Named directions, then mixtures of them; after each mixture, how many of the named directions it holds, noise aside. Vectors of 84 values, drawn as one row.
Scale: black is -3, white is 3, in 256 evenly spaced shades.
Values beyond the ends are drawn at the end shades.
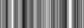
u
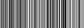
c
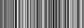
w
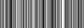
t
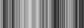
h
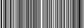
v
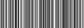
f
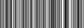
three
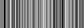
three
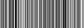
three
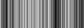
one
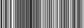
three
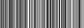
one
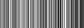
two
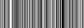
two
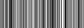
two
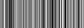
two
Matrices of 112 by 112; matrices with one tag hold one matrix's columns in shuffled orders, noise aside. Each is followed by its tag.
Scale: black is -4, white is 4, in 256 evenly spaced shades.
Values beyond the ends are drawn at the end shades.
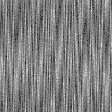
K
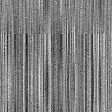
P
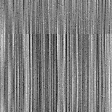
P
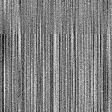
P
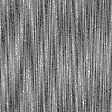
K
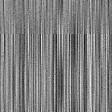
P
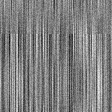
P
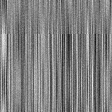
P
